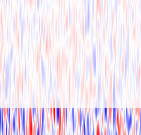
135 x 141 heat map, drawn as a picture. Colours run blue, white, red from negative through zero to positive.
Neither half mirrors the other. The distribution is heavy-tailed on both sides. The grain runs up and down. There is no overall slope. The top part is calmer, up to a seam about 80% of the way down.
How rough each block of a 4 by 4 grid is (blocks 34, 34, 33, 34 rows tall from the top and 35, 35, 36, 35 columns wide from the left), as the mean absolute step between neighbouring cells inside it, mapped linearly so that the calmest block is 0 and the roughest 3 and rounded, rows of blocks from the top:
0 0 0 0 | 0 0 0 0 | 0 0 0 0 | 3 3 2 2
